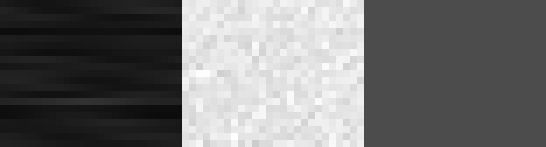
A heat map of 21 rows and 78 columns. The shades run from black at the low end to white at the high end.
The table splits into one row of 3 panels. Panel 1,1: very low, streaked across, faint in contrast. Panel 1,2: very high, fine-grained, faint in contrast. Panel 1,3: low, flat.
